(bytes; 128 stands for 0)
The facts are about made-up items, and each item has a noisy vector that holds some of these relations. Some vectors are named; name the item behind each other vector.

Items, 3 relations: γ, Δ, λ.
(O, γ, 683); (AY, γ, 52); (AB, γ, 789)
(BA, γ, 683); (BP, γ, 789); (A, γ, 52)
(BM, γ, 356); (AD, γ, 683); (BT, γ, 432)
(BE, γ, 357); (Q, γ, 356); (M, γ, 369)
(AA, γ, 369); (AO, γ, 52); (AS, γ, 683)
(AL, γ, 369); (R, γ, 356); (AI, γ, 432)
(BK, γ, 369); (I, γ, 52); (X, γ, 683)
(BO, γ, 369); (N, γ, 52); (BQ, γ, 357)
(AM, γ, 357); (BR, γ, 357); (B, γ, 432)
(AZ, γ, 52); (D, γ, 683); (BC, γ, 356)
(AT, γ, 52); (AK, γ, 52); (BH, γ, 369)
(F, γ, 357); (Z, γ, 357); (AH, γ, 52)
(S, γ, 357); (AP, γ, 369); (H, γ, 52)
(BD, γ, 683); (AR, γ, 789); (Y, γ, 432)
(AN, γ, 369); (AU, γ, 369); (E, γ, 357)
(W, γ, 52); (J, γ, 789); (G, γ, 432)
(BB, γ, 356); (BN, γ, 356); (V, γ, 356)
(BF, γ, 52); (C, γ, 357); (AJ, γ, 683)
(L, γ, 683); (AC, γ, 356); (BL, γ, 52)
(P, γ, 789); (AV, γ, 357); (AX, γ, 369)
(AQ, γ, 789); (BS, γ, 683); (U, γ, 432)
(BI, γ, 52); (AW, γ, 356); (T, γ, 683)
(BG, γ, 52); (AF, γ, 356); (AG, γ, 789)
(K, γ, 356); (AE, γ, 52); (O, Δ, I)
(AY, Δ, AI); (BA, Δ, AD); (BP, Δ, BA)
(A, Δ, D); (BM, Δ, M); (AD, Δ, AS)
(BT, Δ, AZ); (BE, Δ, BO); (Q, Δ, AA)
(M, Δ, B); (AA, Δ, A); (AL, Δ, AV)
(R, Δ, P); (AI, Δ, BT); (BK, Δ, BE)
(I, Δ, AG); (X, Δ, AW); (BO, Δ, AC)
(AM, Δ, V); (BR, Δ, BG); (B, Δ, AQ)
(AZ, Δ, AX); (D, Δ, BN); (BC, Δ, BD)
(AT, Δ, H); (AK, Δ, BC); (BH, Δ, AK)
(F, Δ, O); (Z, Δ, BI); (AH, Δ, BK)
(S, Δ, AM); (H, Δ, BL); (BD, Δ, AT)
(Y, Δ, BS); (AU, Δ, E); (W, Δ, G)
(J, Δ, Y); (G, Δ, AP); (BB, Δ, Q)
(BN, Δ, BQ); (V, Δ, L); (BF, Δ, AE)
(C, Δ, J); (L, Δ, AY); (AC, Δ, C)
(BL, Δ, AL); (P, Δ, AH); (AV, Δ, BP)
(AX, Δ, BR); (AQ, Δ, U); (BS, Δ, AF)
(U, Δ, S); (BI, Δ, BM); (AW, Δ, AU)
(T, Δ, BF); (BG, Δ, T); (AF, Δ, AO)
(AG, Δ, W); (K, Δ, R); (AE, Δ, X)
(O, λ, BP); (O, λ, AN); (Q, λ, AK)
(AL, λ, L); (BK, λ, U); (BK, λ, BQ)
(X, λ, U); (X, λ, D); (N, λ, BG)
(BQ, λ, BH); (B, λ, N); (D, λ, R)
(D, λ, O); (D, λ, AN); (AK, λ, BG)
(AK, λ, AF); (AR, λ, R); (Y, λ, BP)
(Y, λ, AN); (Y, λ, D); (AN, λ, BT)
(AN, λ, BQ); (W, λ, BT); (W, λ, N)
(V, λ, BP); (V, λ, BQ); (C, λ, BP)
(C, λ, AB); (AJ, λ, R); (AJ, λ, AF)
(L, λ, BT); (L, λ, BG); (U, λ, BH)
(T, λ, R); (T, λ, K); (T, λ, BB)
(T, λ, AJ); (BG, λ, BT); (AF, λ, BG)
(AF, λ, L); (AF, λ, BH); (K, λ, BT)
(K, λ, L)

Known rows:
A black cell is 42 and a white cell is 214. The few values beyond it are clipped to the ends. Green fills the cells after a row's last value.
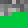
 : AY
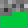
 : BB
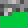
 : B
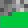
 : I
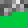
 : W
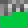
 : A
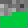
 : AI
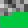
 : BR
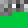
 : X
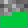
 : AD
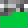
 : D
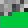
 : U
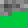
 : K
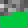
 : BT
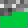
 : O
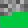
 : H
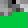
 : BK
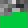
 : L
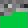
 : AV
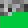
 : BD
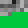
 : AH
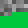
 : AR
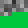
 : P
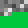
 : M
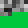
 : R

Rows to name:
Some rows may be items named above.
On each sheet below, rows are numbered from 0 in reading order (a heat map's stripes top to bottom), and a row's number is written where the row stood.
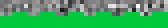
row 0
BN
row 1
AP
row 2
R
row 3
BN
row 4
D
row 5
AC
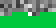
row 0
AW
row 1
C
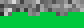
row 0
B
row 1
AJ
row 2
AN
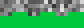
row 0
I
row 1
AG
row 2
BO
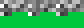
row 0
Y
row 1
C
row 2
Y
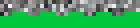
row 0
BP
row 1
X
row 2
BO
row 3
U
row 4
O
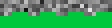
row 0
AQ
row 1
P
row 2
V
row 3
AK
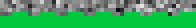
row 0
BG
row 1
N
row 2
T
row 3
BB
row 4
R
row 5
AX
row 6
AL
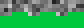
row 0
BQ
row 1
AF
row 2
J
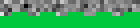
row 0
BS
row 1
BC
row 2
AO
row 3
AU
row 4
AB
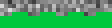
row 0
AZ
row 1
AA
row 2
G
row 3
BH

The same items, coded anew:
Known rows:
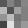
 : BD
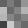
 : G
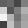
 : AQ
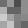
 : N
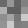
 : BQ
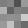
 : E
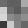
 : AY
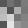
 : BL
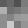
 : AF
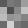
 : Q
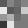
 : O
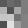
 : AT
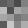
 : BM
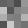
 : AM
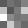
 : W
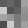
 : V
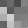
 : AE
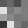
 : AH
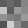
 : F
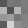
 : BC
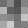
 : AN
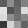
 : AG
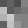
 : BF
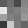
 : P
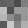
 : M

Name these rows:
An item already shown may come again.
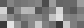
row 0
AA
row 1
AP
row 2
AY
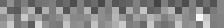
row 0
BQ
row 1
BC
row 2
AW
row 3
AW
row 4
AL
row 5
T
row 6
AW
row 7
AK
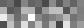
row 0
U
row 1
B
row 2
BD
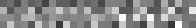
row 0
AU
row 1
M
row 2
AC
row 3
T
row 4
AB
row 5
AB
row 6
D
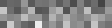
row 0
AX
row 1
BH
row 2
AW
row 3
T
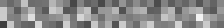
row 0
AI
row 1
L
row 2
AR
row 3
M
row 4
BN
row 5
AN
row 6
K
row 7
BG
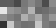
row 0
J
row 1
AO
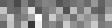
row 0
X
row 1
BP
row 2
AV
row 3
BQ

